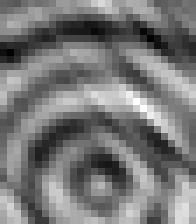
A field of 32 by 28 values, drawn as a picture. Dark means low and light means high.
Stripes running across repeat 2 times from top to bottom. There are no lone odd cells. Rings spread out from the bottom middle.
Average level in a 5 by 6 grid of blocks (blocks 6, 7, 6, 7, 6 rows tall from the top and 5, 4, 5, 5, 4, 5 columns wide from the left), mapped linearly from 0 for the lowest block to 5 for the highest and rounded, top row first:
210111 | 122222 | 232343 | 201111 | 333335
